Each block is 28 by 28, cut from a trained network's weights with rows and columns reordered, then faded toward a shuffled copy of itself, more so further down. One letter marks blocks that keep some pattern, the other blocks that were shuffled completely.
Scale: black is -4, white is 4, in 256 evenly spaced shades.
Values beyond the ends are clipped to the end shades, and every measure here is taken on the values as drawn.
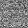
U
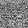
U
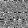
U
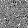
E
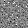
E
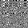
U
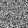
E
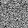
U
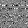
U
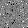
E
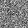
E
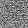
U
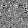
U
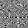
U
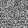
U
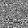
U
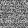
U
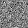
E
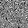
E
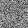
U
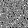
E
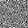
U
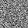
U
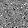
E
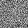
U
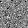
E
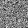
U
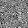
U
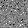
E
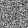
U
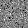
E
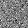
E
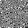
U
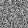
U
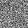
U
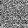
U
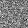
E
